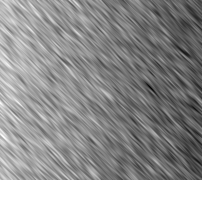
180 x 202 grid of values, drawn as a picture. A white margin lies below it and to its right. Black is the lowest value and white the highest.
No row or column stands out. Streaks slant down to the right. The values follow a bell shape. The field climbs toward the left.
